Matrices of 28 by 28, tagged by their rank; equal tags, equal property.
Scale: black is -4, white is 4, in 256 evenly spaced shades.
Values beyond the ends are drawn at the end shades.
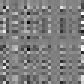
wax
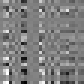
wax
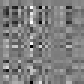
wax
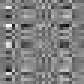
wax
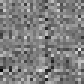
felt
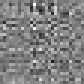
felt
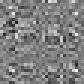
felt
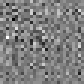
felt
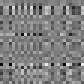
wax
